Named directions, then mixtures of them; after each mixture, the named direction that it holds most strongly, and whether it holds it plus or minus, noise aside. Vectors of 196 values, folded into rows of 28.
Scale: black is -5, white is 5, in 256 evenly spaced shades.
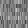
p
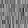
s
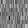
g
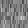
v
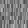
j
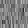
s, plus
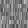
j, minus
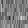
v, plus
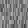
j, minus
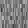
j, minus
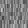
j, plus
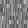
j, minus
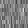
s, minus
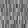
j, minus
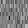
g, plus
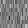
g, plus
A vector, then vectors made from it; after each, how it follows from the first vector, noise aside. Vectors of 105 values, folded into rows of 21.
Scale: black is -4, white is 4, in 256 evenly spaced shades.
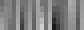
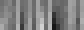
copied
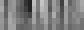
reversed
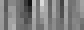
reversed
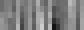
copied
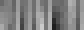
copied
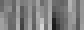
copied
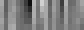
reversed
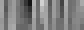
reversed
